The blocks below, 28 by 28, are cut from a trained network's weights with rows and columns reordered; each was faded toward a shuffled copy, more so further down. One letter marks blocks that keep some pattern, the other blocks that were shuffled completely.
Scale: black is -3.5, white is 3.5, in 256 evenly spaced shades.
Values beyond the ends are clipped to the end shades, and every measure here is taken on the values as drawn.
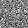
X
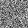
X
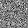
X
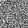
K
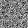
X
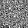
K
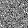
X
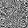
K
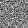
K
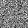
X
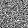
X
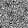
X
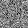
X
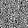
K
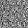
K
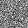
X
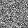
X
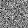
X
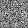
X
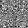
K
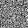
X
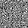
K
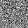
K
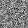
X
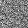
X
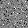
X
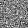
X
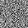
K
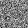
X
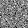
X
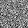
X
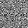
K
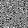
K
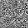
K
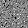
X
